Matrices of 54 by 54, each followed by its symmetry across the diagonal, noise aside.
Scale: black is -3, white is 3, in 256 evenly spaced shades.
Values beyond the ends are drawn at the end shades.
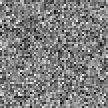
neither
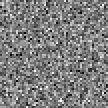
neither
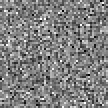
neither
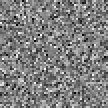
antisymmetric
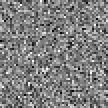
antisymmetric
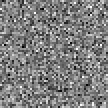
neither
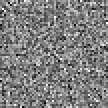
antisymmetric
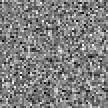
antisymmetric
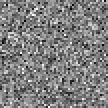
neither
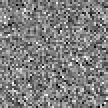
antisymmetric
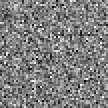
antisymmetric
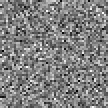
neither
